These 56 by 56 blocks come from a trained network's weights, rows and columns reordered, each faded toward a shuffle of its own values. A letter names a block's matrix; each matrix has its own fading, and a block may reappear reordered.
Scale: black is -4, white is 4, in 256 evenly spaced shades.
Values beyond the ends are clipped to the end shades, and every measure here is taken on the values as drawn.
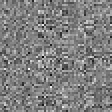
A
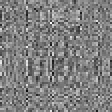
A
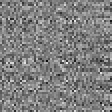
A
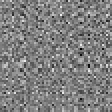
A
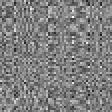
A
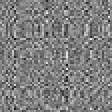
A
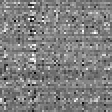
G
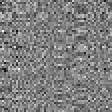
A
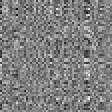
A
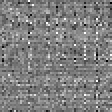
G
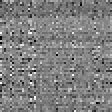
G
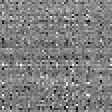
G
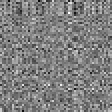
A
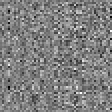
A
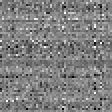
G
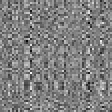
A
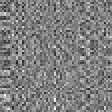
A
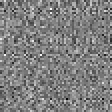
A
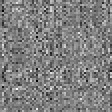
A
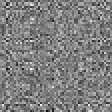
A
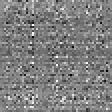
G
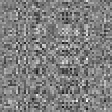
A
